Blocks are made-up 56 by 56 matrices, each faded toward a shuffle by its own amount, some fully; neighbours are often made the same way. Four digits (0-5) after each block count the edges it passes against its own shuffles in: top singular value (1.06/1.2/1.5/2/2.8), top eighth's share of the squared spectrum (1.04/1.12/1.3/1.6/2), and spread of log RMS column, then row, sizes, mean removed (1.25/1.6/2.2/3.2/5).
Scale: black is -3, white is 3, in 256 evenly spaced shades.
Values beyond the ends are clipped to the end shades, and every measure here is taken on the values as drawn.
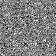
1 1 0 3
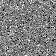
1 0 0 0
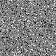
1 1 0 1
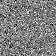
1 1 0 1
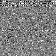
2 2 0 3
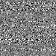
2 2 0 3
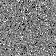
0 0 0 0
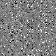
3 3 2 1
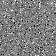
0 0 0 0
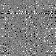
3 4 2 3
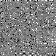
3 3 1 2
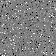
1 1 0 0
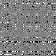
4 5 2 3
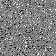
2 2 0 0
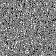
2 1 0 0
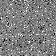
2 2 0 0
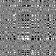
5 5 3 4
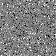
0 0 0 0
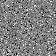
1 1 0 0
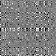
4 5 3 3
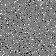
0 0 0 0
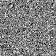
2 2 0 1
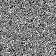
0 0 0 0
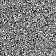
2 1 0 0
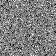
0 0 0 0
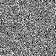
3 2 1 0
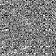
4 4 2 2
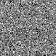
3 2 1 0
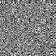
4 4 2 2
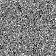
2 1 0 0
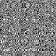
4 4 2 2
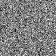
2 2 0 0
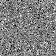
2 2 0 1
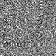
3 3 1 0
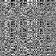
4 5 3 3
